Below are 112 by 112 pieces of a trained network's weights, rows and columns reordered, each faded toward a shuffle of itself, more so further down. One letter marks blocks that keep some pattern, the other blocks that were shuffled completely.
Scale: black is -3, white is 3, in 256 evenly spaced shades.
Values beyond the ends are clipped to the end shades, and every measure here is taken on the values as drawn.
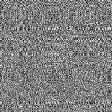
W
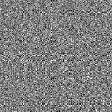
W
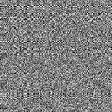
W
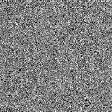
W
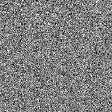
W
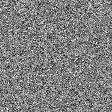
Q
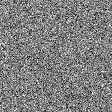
Q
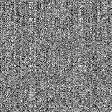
W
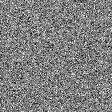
Q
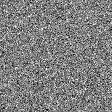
Q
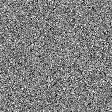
Q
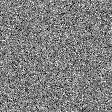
Q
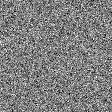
Q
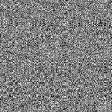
W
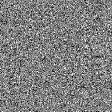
W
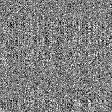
W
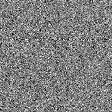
W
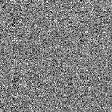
W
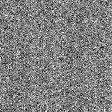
W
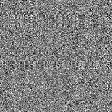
W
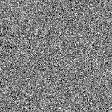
W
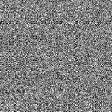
W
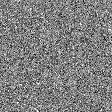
Q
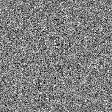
W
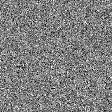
W
